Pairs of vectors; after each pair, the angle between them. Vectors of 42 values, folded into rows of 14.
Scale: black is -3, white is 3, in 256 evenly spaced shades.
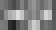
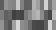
partly opposed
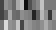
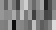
orthogonal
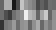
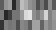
nearly parallel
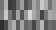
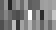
partly aligned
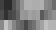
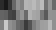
nearly parallel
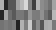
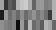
nearly parallel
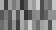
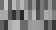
partly opposed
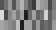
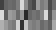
nearly parallel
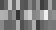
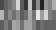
partly aligned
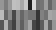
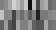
nearly parallel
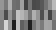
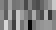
nearly parallel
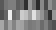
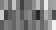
partly opposed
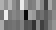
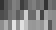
partly opposed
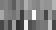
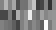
orthogonal
